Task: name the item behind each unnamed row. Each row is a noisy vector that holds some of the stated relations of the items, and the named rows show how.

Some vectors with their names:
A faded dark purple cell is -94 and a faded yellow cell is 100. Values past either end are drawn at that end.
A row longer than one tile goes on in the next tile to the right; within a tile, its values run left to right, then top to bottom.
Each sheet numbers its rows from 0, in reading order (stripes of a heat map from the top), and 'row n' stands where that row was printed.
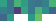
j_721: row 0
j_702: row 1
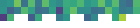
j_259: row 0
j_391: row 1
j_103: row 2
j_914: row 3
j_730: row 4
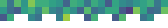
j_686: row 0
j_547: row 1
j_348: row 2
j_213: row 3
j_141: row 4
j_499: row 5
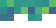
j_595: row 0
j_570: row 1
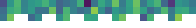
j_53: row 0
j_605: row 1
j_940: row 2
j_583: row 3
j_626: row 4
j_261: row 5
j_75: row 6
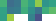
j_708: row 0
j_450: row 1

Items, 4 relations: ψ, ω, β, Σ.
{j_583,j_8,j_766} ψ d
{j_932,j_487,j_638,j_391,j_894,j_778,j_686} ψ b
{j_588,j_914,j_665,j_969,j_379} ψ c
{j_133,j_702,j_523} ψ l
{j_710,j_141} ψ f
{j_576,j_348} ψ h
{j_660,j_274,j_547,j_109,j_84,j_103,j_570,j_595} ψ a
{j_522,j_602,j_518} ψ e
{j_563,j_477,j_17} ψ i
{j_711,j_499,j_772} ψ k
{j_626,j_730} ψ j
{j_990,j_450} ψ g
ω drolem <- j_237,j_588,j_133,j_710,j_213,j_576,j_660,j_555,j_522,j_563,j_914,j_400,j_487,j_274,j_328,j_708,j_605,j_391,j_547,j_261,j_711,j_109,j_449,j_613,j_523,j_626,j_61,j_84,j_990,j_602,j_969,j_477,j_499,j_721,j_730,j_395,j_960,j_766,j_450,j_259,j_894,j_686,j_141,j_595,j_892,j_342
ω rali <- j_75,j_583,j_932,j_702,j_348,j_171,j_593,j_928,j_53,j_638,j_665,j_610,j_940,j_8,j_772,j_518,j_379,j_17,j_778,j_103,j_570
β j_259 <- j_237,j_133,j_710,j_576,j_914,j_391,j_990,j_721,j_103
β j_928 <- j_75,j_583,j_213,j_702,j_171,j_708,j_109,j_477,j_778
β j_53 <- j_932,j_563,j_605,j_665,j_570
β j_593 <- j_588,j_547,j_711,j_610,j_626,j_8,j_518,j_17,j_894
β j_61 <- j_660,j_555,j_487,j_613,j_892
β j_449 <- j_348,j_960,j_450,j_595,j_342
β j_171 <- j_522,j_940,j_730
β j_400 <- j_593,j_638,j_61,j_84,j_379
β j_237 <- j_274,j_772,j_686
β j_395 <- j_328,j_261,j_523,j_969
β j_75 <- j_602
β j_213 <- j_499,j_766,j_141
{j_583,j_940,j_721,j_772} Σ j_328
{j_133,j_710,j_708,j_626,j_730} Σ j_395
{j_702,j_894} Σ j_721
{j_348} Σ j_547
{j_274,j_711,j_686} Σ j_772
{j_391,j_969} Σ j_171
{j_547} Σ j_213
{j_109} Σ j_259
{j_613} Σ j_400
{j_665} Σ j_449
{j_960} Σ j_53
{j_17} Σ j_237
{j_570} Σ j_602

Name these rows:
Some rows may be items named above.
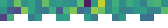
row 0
j_576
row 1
j_894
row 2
j_570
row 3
j_8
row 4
j_969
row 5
j_563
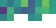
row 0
j_772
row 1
j_518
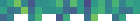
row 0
j_487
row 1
j_778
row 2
j_686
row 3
j_53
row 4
j_960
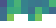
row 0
j_53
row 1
j_702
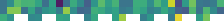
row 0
j_17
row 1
j_109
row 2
j_583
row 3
j_638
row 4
j_708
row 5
j_613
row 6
j_710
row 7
j_702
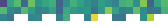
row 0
j_766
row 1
j_711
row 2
j_932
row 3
j_395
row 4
j_563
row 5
j_133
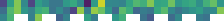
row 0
j_593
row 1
j_171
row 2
j_328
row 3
j_8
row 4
j_665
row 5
j_990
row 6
j_274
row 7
j_588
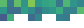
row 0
j_391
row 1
j_274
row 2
j_477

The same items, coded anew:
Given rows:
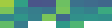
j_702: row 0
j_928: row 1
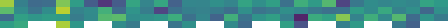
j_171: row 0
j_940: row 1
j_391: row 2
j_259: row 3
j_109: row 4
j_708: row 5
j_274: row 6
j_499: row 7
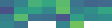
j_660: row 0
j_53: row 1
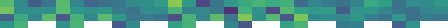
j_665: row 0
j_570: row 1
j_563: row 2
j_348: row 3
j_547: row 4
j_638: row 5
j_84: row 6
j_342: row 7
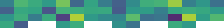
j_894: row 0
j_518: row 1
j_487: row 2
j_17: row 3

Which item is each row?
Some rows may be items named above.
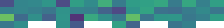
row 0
j_914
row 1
j_133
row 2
j_613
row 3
j_960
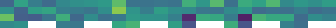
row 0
j_328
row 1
j_477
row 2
j_778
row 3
j_708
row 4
j_730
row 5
j_213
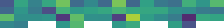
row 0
j_391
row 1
j_593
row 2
j_518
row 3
j_708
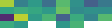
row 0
j_17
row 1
j_665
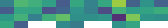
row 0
j_894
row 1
j_391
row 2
j_8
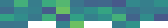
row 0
j_969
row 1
j_53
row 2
j_576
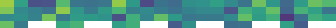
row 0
j_702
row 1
j_778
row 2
j_348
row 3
j_595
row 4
j_711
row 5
j_626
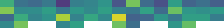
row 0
j_932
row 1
j_686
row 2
j_721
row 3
j_103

